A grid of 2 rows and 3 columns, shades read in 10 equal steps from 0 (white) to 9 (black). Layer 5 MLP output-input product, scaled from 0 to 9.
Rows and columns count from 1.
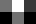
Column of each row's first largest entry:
3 1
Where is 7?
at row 1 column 3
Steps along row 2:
down up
